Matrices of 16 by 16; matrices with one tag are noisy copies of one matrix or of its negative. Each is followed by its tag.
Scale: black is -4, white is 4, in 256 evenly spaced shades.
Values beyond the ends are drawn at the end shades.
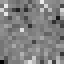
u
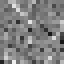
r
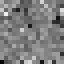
u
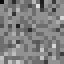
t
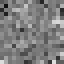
u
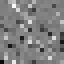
r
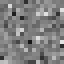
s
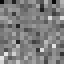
t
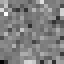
u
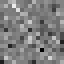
r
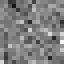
r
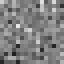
t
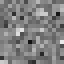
s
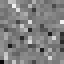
r
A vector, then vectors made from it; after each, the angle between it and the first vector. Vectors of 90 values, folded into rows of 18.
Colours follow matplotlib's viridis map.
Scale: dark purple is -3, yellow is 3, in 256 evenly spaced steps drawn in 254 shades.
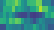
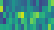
partly opposed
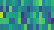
orthogonal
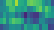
nearly parallel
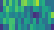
partly aligned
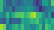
nearly opposite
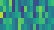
orthogonal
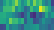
nearly parallel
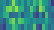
partly aligned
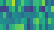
orthogonal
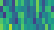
orthogonal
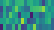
partly aligned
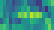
nearly opposite
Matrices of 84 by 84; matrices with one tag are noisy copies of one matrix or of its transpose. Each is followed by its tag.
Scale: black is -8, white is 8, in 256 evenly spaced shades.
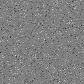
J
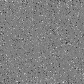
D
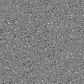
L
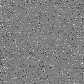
D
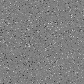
L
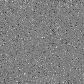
D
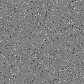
J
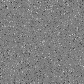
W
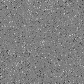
W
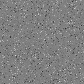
J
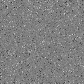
W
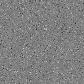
L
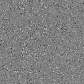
L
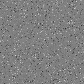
J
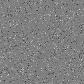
J
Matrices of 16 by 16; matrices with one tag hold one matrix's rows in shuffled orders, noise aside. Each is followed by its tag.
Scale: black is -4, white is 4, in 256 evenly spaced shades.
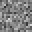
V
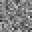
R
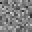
R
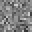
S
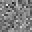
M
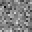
V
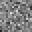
R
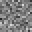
R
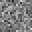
M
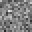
V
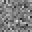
S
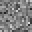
R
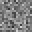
M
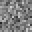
R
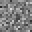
R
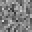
M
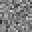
R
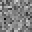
V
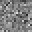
S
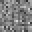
S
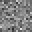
M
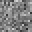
S
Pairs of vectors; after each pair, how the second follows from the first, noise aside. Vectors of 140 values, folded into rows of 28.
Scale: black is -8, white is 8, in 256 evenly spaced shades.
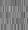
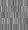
shuffled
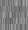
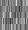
scaled up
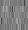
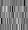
scaled up
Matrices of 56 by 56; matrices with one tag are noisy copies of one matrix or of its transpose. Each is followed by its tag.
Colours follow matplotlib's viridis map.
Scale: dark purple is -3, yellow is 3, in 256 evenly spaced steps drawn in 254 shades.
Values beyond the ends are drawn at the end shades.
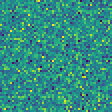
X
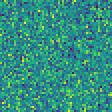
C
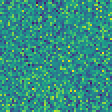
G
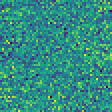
G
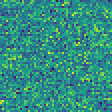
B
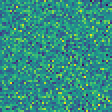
X
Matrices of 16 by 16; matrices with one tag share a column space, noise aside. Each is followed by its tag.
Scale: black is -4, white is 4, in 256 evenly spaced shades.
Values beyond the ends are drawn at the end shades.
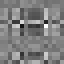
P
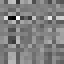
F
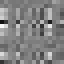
P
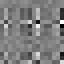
P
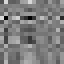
F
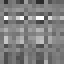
F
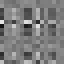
P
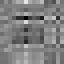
F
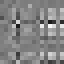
P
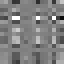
F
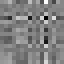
F
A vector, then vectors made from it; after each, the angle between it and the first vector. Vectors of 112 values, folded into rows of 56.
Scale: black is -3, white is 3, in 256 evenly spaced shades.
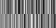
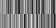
nearly parallel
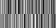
nearly parallel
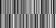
orthogonal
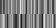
orthogonal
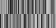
partly aligned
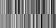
nearly parallel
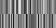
partly opposed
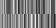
nearly parallel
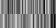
partly aligned
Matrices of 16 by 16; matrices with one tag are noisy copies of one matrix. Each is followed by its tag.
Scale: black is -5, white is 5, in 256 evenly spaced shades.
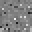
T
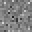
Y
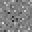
Y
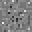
Y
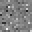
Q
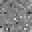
T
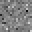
Q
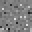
T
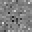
Y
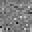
T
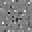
Y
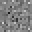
Y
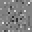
Y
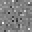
Y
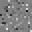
Q
